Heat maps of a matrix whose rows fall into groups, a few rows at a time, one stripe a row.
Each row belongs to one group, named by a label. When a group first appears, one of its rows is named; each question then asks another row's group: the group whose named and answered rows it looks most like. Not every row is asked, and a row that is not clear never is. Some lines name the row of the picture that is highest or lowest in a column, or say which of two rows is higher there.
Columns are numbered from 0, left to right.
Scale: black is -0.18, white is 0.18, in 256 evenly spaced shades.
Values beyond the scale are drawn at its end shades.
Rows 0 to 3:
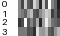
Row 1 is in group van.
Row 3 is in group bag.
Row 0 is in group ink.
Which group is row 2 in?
ink
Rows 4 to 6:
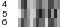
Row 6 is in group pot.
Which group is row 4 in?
pot
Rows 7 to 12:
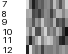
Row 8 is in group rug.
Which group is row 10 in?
ink
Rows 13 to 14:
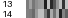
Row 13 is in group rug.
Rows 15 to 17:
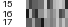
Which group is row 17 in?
bag
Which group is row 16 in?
bag
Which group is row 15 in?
ink
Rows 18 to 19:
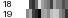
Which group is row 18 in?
pot
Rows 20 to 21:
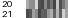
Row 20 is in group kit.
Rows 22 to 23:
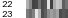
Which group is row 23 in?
van
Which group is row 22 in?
rug
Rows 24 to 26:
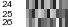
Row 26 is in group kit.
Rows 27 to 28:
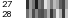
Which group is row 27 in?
bag
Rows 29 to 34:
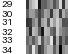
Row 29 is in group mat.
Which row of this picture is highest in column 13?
29
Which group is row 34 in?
kit
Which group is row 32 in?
kit
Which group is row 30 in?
bag
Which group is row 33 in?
van
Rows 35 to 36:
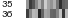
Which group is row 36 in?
mat
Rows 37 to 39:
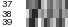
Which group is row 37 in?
ink
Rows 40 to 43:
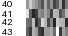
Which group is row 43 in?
kit
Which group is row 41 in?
pot
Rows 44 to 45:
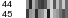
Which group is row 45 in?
ink
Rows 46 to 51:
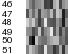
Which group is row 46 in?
pot
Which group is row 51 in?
mat
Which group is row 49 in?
van
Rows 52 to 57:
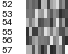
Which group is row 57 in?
rug
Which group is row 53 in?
van
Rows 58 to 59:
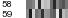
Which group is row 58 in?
mat
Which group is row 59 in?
kit
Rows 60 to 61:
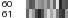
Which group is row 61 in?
bag
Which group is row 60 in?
van
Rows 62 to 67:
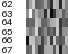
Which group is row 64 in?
van
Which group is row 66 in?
bag
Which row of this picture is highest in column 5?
63
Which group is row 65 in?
kit
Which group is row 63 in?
rug
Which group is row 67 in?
kit
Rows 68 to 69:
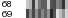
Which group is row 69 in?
rug
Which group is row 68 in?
rug
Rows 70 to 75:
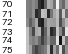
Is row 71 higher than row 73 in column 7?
No
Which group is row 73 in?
rug
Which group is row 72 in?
kit
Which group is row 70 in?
kit
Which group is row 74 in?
kit
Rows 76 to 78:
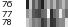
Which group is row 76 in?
bag
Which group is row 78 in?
rug
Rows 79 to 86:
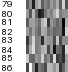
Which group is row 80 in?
kit
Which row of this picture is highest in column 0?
85
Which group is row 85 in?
pot
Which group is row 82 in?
mat
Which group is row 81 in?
mat
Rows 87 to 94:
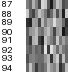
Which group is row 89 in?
ink
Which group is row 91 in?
kit
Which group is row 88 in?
pot
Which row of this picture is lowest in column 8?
87
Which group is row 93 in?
bag
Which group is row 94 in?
bag
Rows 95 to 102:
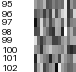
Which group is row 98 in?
kit
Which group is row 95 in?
kit
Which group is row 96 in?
bag
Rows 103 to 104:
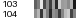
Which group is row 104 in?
rug
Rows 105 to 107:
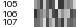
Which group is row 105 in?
rug
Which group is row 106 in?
ink
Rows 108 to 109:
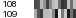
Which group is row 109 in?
van
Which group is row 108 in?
mat
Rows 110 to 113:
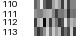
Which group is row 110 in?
kit
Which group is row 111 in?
van
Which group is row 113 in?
van
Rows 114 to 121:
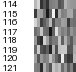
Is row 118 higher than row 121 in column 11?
Yes
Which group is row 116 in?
pot
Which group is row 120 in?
pot
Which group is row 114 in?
rug
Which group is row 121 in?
van
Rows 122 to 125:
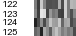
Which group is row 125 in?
van
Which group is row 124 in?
ink
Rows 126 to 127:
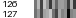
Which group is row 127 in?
van
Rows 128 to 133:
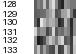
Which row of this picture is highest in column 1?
133
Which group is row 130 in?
mat
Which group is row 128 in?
mat
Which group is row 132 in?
pot
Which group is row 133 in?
rug
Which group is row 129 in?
ink
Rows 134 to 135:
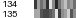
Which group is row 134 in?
ink
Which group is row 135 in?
rug
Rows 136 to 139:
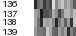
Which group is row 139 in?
van
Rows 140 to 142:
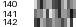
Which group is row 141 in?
mat
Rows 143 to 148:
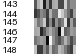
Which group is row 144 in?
ink
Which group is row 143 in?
bag
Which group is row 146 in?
pot
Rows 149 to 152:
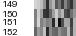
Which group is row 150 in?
bag
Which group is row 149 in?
mat
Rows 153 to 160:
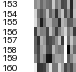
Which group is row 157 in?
kit
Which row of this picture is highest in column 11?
153
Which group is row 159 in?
kit
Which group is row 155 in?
pot
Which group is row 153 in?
mat
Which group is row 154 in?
pot
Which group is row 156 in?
ink
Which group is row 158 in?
kit
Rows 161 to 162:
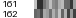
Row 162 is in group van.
